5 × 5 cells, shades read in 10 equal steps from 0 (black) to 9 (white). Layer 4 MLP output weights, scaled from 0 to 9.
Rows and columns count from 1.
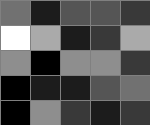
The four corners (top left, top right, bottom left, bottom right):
4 2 0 2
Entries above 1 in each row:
4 4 4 2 3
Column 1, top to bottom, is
4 9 5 0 0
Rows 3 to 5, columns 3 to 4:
5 5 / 1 3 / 2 1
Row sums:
13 24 17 9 10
